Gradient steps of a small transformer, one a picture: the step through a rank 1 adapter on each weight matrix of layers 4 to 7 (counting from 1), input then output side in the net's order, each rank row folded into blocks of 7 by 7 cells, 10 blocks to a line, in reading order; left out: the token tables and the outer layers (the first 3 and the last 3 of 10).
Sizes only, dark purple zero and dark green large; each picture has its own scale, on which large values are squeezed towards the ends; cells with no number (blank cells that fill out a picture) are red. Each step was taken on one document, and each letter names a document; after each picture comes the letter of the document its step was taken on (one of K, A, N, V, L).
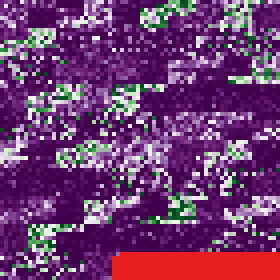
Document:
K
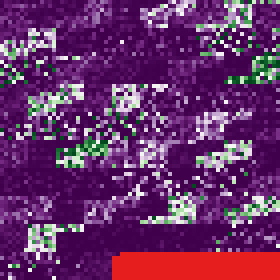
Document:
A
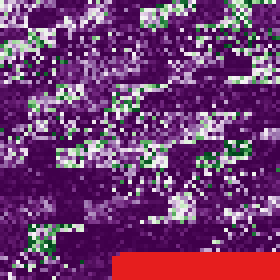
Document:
K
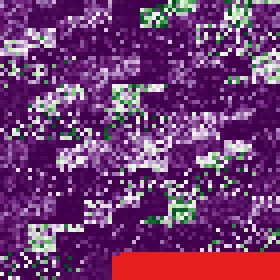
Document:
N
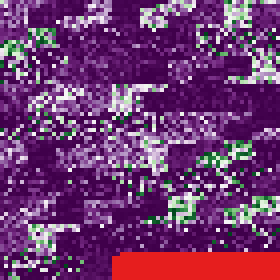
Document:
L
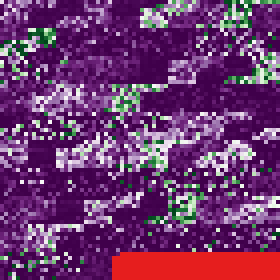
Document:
L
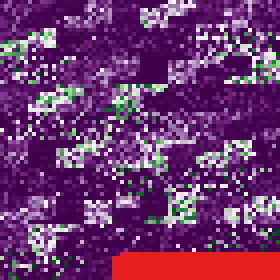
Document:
L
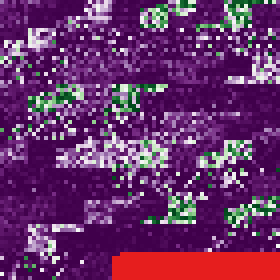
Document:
K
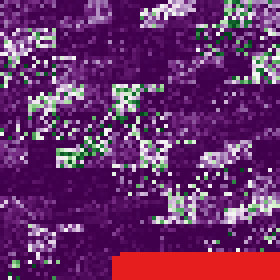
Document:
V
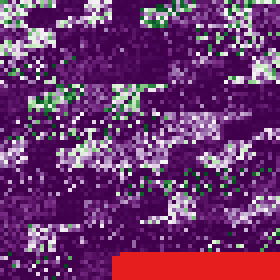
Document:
N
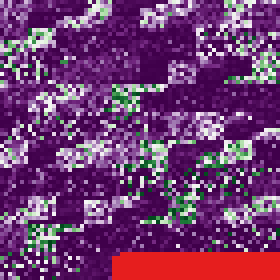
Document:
L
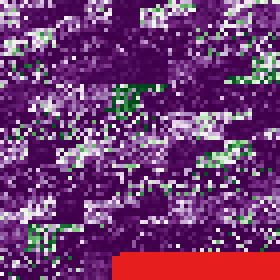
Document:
N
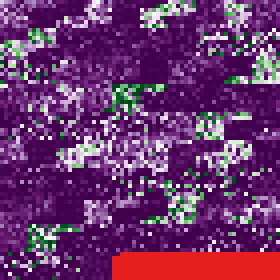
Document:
L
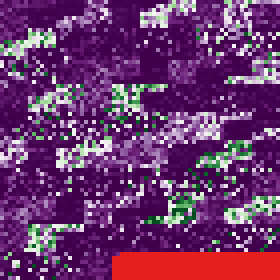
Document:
N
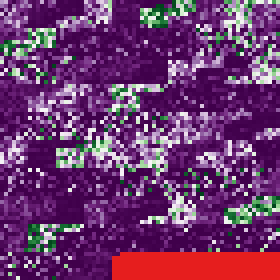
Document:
N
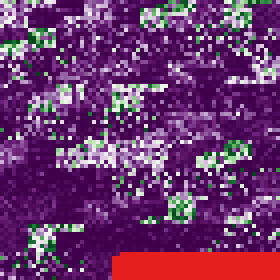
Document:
K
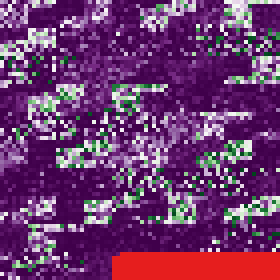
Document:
K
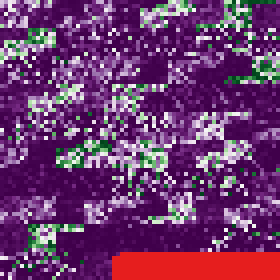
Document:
K
